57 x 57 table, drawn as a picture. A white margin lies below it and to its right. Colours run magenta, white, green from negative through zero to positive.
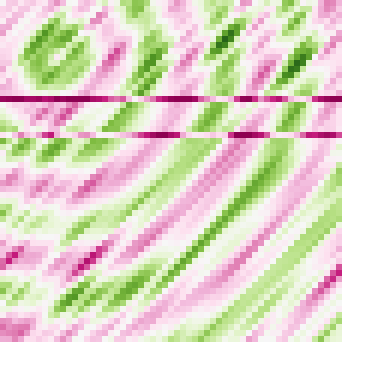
Rows 17 and 23 differ from the rows beside them. Neither half mirrors the other. There is no overall slope. Concentric rings centre on the top left. On average the colour sits 50% of the way up the scale.
